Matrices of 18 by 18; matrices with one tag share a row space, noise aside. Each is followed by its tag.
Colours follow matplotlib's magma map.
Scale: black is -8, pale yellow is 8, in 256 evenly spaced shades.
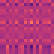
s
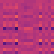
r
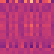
s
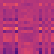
r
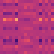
r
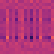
s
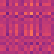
s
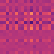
s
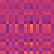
s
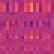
s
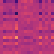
r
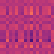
s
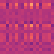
s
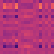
r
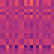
s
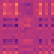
r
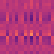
s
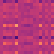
r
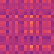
s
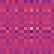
s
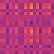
s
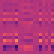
r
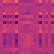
r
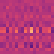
s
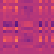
r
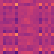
r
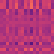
s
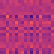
s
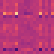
r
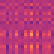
s
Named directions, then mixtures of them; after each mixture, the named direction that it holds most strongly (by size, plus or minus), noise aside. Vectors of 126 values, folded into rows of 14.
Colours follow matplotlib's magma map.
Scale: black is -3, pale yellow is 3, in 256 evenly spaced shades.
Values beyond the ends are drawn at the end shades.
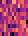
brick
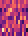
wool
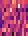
wool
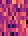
brick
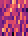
wool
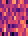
brick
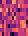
brick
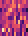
wool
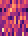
wool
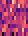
brick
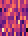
wool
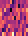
wool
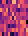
brick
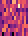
brick
